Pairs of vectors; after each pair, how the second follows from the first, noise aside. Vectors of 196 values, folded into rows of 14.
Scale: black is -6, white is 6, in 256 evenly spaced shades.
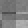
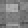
wrapped around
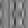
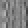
wrapped around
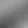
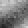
scaled up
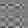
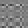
copied
